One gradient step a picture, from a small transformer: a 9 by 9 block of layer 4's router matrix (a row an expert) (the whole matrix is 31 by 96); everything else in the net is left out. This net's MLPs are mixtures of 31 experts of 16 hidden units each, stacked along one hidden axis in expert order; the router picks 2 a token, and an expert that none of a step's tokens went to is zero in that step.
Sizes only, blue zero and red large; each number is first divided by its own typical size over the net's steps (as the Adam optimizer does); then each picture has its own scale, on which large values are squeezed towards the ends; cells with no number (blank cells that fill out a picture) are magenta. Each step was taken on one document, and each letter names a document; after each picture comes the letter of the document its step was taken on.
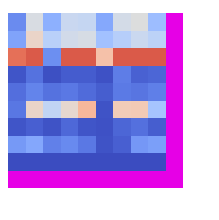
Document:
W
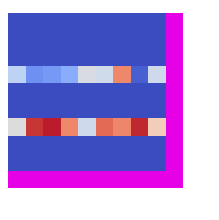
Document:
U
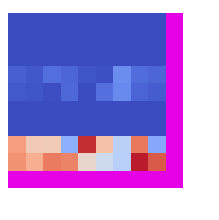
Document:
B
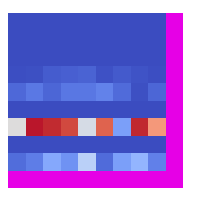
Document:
U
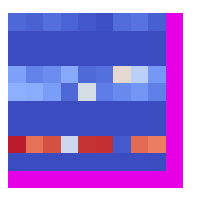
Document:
B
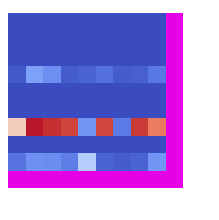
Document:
U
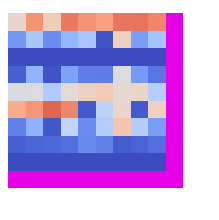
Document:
W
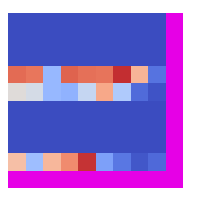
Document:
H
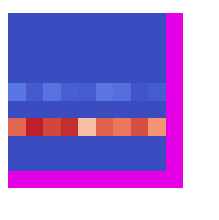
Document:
U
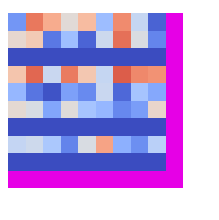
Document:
W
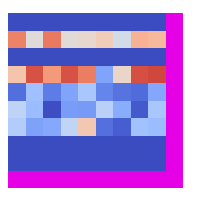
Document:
H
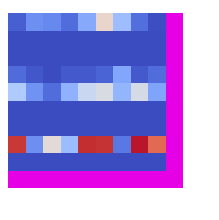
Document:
B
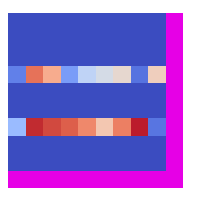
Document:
U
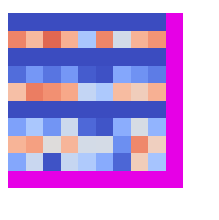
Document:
W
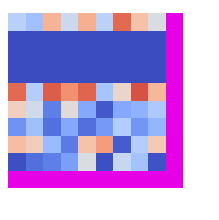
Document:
B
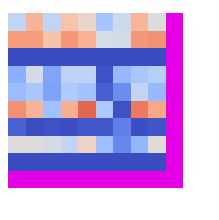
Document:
W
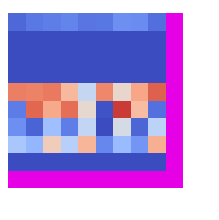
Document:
B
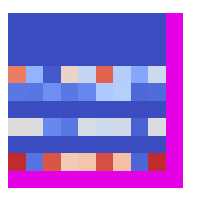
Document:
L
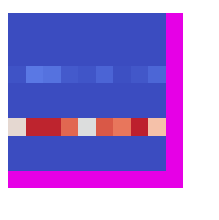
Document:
U
